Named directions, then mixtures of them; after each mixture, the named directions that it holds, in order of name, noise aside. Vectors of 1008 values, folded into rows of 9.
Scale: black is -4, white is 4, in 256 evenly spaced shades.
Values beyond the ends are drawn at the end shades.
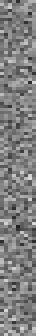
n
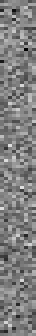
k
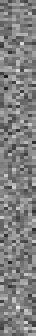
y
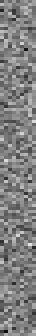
k, n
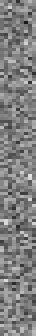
n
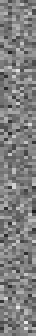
y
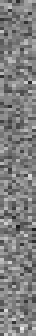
n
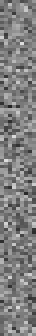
k, n, y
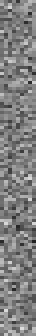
n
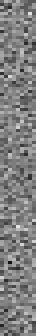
n, y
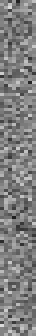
n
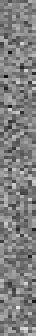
n, y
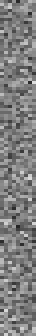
n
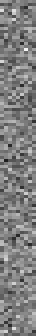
k, n
